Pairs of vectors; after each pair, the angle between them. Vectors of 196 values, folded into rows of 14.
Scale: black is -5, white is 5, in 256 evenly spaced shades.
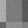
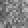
partly opposed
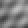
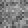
partly aligned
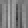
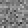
orthogonal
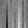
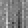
nearly opposite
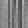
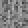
partly opposed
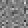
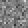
orthogonal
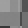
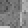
nearly opposite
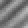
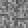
orthogonal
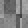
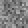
partly aligned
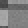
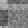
nearly opposite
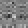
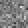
partly opposed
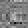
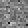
partly opposed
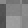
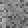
partly opposed
